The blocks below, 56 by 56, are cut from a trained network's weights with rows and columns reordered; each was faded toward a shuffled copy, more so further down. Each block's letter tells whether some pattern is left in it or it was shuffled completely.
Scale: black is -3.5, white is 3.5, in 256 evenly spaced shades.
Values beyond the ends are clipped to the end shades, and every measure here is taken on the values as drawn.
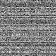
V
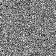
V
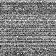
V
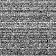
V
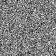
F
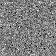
F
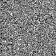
V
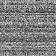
V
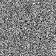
V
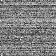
V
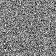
F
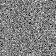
F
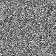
F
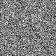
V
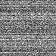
V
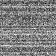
V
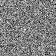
F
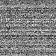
V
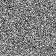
F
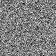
F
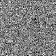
V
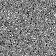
F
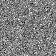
F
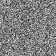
F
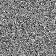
F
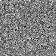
V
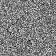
F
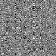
V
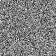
F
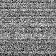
V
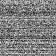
V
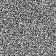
F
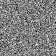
F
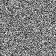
F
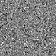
V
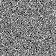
F
